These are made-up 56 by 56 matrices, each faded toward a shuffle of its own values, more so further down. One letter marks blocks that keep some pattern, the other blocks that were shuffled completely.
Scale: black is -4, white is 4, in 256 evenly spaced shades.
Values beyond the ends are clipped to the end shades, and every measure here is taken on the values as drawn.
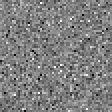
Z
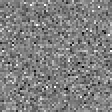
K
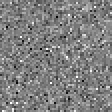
K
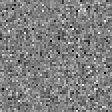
Z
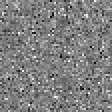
Z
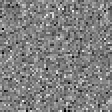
Z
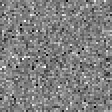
Z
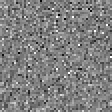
Z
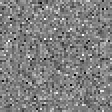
Z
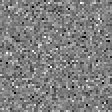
K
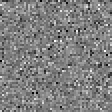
Z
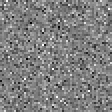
K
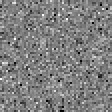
Z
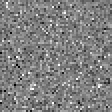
K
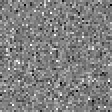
Z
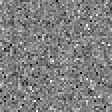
K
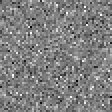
K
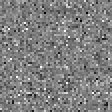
Z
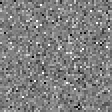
Z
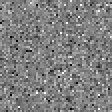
Z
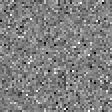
Z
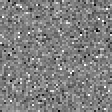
K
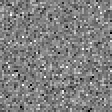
K
